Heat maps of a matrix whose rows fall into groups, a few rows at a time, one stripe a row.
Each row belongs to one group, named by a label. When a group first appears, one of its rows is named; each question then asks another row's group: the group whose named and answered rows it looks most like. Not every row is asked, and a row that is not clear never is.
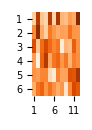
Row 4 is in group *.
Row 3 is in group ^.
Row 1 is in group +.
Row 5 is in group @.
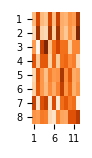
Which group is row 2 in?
+
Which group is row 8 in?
@
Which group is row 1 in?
+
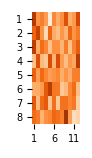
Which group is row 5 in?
^
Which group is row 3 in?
^
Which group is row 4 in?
+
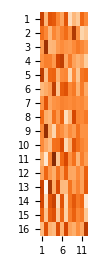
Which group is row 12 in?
+
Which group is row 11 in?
*
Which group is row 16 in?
+
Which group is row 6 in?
*
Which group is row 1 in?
^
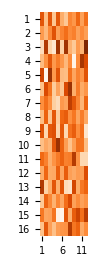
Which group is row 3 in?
+
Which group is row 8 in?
*
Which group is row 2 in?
*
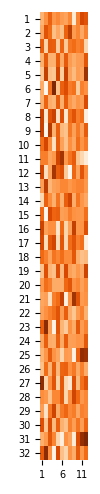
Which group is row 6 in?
*
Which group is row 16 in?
^
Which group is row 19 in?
+
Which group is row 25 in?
@
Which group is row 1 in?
@
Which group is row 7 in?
+
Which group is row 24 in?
+
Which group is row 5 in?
+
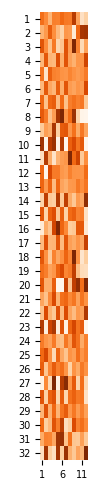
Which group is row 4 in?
+
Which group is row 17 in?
+
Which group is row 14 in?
+
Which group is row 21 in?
*
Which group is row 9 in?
*
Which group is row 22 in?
+
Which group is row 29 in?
*
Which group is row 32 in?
+
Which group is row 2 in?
@
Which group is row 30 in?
^
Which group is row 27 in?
*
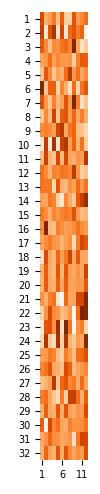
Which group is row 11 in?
+
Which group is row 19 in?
+
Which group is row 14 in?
@
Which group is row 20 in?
+
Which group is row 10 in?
*
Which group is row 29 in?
+
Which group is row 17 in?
@
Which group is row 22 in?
@
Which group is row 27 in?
*
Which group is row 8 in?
*
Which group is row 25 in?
@
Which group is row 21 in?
@
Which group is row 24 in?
+
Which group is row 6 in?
^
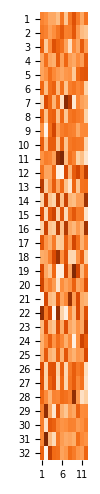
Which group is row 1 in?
^
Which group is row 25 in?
+
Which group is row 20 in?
^
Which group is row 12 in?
@
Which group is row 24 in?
@
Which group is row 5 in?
@
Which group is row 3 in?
^
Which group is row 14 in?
+
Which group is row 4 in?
+
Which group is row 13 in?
^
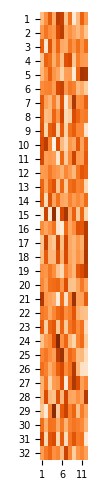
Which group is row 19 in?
@
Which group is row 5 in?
@
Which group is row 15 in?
*
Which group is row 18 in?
+
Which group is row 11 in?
^
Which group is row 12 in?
@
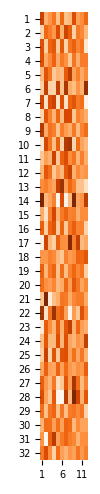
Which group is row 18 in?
@
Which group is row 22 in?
^
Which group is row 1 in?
^
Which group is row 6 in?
+
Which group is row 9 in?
^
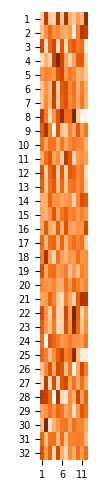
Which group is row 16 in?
+
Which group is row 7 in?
*
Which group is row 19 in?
^
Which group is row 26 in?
@
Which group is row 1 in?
+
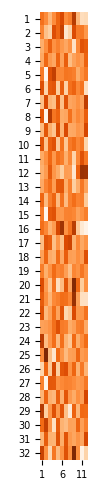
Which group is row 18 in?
+
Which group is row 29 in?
^
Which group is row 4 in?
+
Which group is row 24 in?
^
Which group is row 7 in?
+
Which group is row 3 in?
@
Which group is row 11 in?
@
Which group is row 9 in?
+
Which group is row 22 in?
^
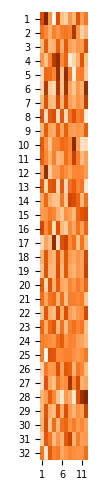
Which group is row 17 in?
*
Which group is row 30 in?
*
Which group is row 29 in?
+
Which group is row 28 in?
@
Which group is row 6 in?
+
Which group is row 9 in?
+
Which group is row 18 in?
+
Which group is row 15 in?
@
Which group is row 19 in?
+
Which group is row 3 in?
+
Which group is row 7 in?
+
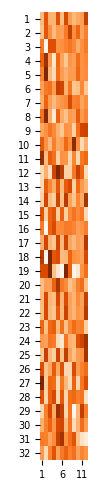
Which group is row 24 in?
@
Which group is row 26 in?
^
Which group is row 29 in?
@
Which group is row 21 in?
+
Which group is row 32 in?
*
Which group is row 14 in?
+
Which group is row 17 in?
+
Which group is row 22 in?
+
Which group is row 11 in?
^
